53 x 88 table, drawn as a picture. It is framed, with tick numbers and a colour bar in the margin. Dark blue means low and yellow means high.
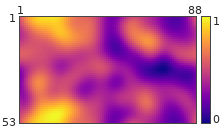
The middle right is the ninth with the lowest average. The texture varies smoothly and slowly. There are no lone odd cells.
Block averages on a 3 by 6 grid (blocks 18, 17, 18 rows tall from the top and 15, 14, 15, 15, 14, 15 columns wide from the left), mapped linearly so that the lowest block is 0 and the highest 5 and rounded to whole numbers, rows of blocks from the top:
4 5 3 2 3 1 / 3 2 2 1 0 0 / 4 5 2 1 2 1
